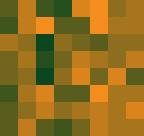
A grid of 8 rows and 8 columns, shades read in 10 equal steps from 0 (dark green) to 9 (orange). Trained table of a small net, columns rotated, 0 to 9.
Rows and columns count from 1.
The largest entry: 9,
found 4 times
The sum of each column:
27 48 30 28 43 54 47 47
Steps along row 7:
up up down up up down up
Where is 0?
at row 3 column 3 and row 5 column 3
